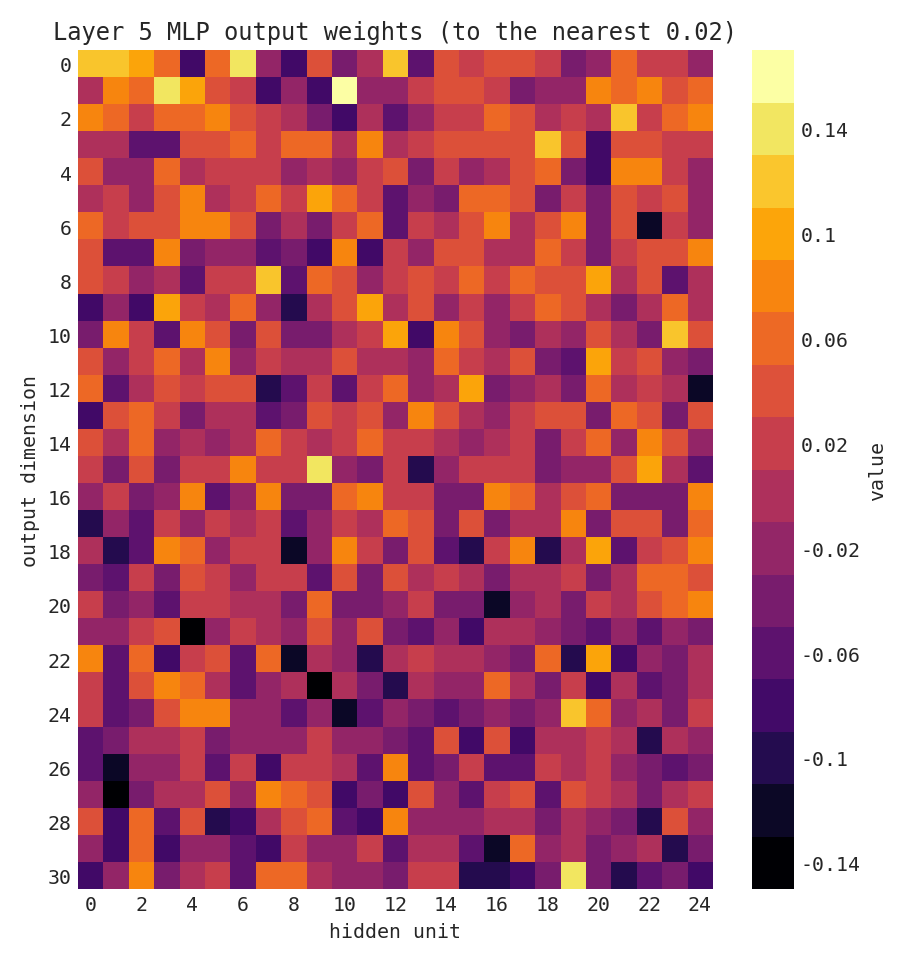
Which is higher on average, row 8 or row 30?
row 8
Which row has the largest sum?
1
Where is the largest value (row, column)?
1 10
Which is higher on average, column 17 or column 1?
column 17
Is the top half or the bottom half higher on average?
top
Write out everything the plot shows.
Title: Layer 5 MLP output weights (to the nearest 0.02)
x-axis: hidden unit, ticks 0 2 4 6 8 10 12 14 16 18 20 22 24
y-axis: output dimension, ticks 0 2 4 6 8 10 12 14 16 18 20 22 24 26 28 30 (0 at the top)
Colour bar: value, ticks -0.14 -0.1 -0.06 -0.02 0.02 0.06 0.1 0.14
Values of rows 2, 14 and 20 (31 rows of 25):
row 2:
0.08 0.06 0.02 0.06 0.06 0.08 0.04 0.02 0 -0.04 -0.08 0 -0.06 -0.02 0.02 0.02 0.06 0.04 0 0.02 0 0.12 0.02 0.06 0.08
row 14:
0.04 0 0.06 -0.02 0 -0.02 0 0.06 0.02 0 0.02 0.06 0.02 0.02 0 -0.02 0 0.02 -0.04 0.02 0.06 -0.02 0.08 0.04 -0.02
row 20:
0.02 -0.04 -0.02 -0.06 0.02 0.02 0 0 -0.04 0.06 -0.04 -0.04 -0.02 0.02 -0.04 -0.04 -0.12 -0.02 0 -0.04 0.02 0 0.04 0.06 0.08
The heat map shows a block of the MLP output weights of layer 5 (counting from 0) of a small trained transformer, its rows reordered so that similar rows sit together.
